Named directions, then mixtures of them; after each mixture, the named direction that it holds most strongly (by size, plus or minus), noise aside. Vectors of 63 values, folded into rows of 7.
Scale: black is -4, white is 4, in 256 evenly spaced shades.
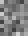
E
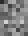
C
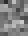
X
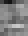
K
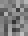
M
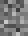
C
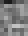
K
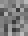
M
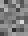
X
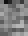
K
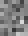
E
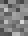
E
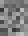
E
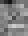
K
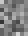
E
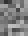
M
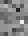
X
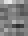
K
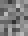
M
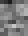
K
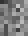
C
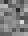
X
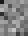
E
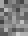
E
